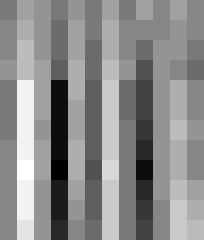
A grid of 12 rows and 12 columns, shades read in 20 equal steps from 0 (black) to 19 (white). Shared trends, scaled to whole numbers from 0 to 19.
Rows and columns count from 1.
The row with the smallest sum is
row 9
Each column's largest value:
11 19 12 9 13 9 16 11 12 11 15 14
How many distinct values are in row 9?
10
